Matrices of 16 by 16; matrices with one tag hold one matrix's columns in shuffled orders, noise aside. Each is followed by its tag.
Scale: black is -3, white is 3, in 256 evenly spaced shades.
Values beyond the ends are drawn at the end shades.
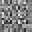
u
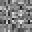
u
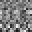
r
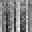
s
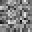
u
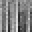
s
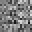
u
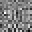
r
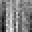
s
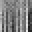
s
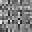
u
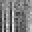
s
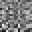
r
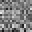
r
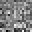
r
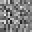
u
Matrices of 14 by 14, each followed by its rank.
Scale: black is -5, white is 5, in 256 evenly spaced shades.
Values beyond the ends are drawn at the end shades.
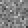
full rank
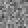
full rank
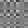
one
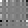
one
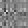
two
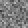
full rank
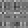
two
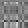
one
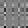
one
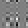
one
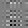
one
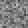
full rank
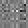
two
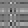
one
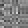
two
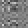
two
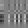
one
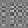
one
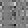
two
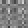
two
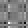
one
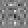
two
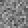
full rank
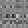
two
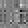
two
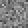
full rank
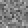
full rank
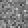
full rank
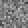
full rank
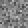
full rank
